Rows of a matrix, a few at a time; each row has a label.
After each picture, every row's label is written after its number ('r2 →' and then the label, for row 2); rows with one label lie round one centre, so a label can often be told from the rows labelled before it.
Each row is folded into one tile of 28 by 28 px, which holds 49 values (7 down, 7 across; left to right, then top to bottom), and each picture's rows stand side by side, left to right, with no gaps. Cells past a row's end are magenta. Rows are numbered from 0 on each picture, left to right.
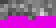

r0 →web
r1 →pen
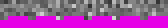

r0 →web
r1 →pen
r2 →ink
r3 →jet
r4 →ink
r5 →pen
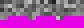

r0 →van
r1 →jet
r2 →ink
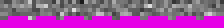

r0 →web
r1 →ink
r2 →jet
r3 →pen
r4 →pen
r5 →van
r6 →web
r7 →pen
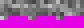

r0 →ink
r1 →web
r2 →pen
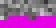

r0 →ink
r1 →pen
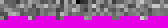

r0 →pen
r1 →ink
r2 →jet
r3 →van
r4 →van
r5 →ink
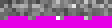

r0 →web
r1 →van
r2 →ink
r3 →ink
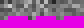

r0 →van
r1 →jet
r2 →web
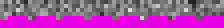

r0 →jet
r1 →pen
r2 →van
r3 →web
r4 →jet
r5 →ink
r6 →jet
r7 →web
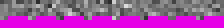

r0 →web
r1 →van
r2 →pen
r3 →jet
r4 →ink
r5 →pen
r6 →web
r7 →pen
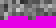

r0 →jet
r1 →web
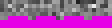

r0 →van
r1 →web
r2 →jet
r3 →van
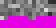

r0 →ink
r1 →jet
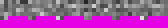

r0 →jet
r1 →pen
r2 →ink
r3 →van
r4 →web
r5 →ink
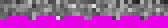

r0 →web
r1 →jet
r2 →ink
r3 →van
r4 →jet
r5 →jet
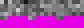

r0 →jet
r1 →web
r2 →web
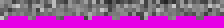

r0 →ink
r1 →van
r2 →web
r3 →jet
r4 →web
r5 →jet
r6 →web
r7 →web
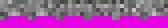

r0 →pen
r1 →pen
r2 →web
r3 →web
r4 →van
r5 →pen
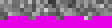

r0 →pen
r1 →jet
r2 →pen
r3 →ink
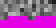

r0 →pen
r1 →jet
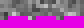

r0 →pen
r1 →ink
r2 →pen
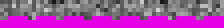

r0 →web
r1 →jet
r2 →web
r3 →pen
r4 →web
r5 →jet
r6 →pen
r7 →van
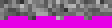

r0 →web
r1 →pen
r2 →ink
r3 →web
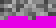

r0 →van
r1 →pen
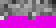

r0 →ink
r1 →jet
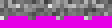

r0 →ink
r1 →web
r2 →ink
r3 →ink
